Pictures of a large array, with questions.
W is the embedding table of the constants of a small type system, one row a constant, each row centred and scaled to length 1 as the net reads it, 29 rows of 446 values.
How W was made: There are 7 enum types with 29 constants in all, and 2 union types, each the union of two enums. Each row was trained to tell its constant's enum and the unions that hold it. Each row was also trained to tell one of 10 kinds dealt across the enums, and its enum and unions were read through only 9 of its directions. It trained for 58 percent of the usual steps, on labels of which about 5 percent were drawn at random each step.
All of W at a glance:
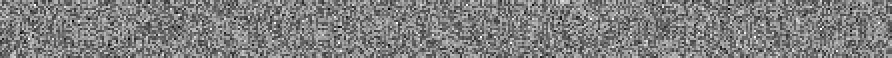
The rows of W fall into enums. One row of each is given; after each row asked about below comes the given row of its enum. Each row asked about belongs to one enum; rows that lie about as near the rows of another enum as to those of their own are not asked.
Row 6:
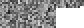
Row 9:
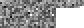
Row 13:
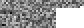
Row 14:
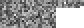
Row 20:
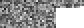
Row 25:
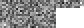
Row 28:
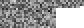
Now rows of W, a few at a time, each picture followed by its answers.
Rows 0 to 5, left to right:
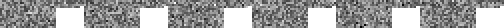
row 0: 25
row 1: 25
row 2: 28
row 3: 14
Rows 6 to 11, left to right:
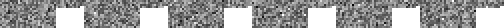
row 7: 28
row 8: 9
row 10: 13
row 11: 14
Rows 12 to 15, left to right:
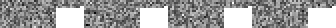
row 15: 13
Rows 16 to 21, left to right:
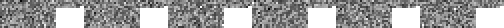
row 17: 20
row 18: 13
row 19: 13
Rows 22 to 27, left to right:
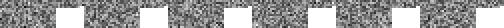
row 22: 20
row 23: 28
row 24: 14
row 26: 14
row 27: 28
